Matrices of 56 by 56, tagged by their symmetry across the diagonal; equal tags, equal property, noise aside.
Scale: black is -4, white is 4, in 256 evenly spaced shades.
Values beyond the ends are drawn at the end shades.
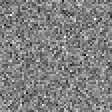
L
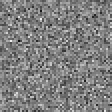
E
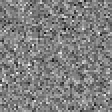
E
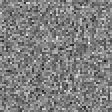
L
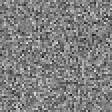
E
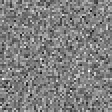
L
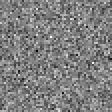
E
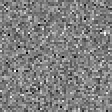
L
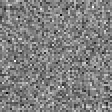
E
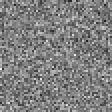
L
